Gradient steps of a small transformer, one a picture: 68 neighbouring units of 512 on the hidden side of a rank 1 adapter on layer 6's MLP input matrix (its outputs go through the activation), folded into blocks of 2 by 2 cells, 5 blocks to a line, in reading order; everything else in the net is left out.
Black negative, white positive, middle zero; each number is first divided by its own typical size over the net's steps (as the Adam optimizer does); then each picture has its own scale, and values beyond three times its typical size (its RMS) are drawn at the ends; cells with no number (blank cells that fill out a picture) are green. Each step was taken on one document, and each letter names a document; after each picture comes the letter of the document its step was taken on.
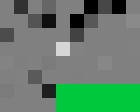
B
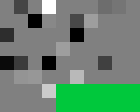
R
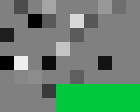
R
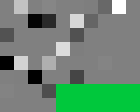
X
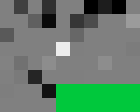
B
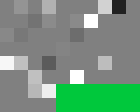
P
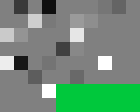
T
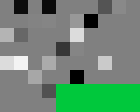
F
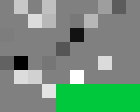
X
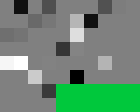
F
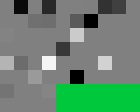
T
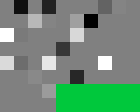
F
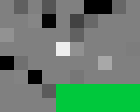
B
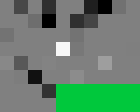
B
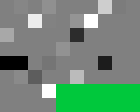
R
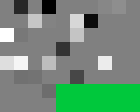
T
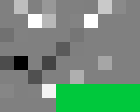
P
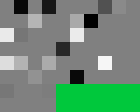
F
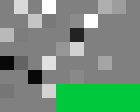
X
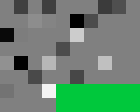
T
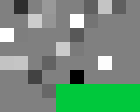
T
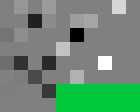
R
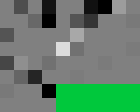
B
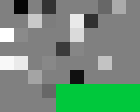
F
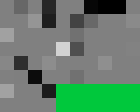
B
